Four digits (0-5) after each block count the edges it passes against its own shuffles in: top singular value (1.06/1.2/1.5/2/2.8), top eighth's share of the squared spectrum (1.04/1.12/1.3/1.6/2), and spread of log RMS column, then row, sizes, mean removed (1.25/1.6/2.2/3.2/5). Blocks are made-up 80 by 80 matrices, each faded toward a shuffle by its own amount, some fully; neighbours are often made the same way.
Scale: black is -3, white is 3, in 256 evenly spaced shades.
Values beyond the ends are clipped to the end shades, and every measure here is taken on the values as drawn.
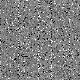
1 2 2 0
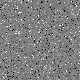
0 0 0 0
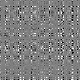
5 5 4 4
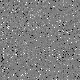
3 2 1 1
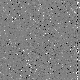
3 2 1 0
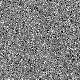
0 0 0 0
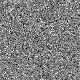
0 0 0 0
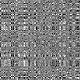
5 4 3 3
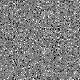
4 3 1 1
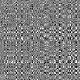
5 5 4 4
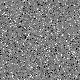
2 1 0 0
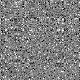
4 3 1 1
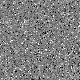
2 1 0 0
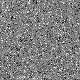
0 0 0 0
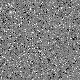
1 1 0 0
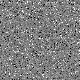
2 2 0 1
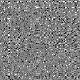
4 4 2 2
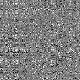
4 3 2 2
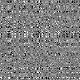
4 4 3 3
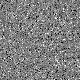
0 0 0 0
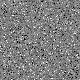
1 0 0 0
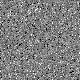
1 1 1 0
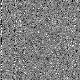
3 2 2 0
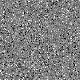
2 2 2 0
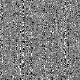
3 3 3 0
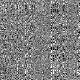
3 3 4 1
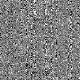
3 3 3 0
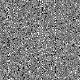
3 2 3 0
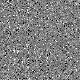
2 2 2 0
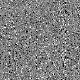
2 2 2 0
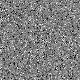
1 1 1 0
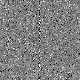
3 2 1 0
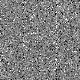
2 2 1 0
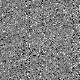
2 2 2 0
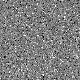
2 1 0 0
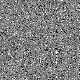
2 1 1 0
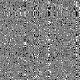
4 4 3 2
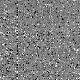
3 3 2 1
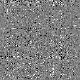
2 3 3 3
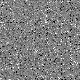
1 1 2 1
